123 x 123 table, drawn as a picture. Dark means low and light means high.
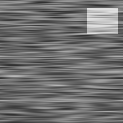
Ninth with the highest average: top right. Histogram: skewed, a long tail of high values. Mirror symmetry: none. Grain: streaks across. Odd patch: higher, in the top right.
